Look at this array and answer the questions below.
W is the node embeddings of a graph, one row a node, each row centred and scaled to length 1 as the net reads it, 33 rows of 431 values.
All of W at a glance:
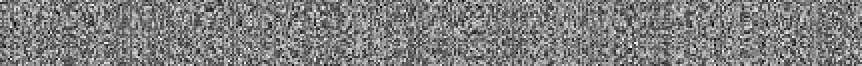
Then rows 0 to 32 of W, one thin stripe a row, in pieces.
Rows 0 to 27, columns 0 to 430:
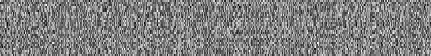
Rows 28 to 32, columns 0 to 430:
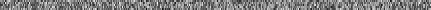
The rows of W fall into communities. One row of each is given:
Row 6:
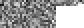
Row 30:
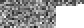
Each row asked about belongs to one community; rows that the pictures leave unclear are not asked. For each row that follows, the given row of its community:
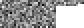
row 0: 6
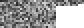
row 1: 30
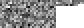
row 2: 30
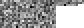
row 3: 30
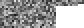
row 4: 30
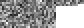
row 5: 30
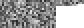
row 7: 6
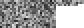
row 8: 6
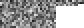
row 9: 30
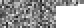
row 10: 6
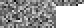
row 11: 30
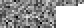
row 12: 6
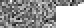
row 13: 30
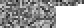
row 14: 30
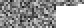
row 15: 6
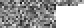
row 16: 6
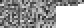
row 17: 30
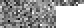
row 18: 30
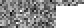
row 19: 6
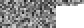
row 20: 6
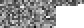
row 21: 30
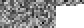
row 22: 6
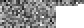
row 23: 30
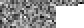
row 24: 30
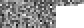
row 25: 6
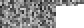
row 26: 6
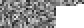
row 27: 6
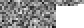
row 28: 6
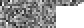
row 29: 30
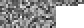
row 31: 30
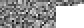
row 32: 30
